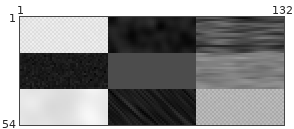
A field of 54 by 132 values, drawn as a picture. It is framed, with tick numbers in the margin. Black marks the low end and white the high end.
The table splits into 3 rows of 3 panels. Panel 1,1: very high, checkered, faint in contrast. Panel 1,2: very low, blotchy, faint in contrast. Panel 1,3: low, streaked across. Panel 2,1: very low, fine-grained, faint in contrast. Panel 2,2: low, flat. Panel 2,3: middling, streaked across, faint in contrast. Panel 3,1: very high, smooth, faint in contrast. Panel 3,2: very low, slanting down to the right, faint in contrast. Panel 3,3: high, checkered, faint in contrast.
